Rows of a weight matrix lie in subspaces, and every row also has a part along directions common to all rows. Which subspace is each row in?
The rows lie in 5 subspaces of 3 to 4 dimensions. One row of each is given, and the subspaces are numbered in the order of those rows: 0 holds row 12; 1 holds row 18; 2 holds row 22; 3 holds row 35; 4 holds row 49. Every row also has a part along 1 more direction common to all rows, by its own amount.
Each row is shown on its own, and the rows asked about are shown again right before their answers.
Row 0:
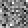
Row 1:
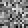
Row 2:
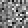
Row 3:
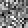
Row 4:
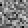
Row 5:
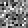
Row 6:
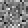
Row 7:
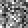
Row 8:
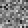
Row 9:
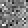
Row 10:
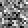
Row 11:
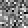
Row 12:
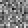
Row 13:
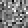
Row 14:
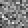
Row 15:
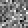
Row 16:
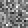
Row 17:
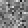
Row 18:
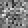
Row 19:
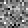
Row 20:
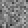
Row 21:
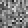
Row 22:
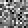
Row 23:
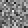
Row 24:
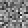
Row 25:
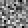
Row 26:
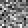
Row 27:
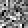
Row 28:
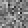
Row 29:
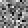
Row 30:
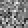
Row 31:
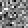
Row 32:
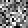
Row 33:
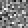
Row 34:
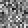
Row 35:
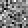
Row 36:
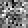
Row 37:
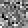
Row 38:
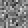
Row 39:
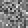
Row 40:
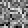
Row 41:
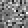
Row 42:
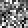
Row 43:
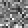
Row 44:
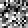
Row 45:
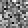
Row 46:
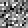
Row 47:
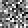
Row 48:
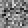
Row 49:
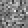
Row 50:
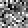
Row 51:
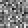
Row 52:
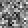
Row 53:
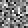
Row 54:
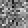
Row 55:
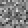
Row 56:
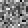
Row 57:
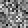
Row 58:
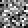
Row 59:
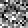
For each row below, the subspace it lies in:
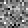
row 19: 2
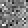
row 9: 1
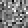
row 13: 4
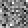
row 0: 1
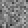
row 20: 1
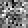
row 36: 1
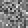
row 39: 0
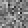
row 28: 2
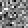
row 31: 3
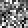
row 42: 4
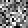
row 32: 0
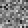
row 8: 4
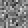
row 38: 1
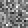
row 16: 0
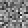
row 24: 2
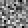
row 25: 3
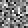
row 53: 2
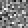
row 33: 3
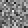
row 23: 2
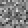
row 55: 4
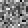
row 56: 2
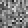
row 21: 4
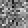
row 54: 1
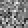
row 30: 4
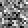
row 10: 3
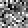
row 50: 2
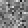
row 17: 2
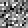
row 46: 1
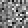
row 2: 4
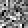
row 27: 2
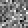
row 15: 4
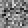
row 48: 1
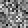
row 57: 0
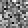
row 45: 3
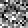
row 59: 3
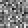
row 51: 0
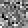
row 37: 3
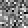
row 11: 2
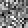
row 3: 4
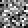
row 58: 1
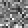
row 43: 0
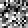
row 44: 3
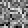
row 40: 0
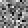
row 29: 2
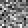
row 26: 3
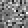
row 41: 4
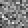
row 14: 3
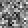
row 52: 3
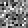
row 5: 1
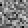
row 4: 3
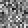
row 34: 0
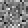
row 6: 2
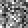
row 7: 1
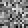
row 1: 0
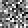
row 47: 0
